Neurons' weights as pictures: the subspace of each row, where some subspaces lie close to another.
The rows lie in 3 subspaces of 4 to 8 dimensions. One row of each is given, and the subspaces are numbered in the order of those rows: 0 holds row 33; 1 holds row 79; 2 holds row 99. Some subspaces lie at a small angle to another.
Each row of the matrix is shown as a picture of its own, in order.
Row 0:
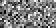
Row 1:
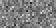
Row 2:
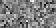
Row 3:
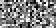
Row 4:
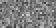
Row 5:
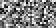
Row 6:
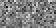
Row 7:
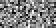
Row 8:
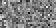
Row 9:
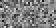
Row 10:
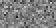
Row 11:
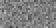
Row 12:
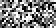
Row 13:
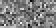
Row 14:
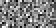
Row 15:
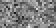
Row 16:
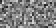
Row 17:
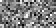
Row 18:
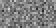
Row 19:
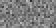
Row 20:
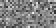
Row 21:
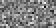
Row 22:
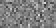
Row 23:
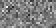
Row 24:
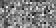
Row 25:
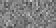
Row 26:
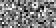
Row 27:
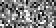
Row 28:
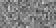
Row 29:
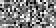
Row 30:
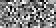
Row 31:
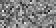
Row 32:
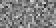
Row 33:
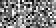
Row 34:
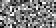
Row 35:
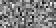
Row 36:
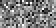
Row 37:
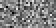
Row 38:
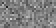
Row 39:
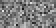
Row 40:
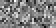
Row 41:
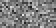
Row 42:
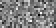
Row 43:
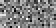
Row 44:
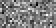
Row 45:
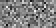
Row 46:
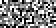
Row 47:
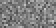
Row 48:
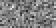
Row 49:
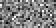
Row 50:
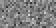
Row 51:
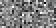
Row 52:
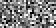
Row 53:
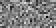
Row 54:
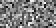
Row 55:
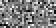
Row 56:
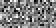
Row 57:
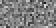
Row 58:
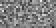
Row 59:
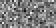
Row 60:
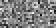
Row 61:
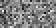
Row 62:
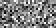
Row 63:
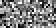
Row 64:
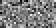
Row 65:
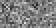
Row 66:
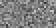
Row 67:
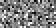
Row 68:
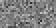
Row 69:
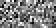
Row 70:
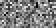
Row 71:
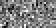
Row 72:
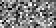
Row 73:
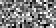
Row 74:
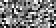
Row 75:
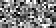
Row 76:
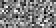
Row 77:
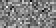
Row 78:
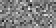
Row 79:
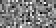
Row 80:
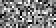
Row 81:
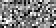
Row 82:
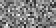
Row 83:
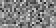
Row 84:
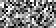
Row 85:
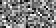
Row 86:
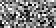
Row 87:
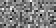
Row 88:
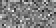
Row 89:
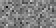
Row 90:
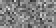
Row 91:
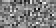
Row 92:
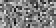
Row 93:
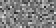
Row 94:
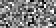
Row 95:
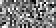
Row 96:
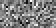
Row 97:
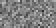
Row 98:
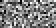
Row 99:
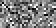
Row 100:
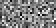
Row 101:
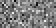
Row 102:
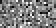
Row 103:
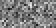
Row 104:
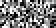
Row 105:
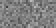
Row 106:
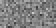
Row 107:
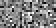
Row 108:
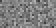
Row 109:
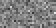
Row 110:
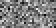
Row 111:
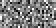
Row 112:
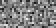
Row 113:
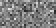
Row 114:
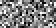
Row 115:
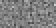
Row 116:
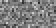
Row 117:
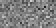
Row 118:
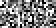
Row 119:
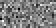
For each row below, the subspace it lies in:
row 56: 0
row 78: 2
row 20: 1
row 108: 1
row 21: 1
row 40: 2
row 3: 1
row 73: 2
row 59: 2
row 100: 0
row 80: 0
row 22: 1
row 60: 1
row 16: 1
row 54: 1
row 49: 0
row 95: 2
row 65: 2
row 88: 0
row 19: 2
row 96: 2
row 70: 1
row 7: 0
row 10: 1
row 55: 1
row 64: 0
